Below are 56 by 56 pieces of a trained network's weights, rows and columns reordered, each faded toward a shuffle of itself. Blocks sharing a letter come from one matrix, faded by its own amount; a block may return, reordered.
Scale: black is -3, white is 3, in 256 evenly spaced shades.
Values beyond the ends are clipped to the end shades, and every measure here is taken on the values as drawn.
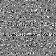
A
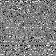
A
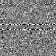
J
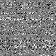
A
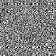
J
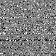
A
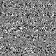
A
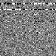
J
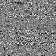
A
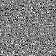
A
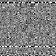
J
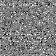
A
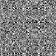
J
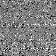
A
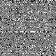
A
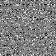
A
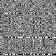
J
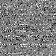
A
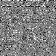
A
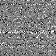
A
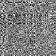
J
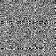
J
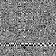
J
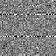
J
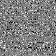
A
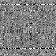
J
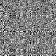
J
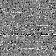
A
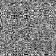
J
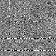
J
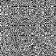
J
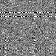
J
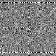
J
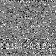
A
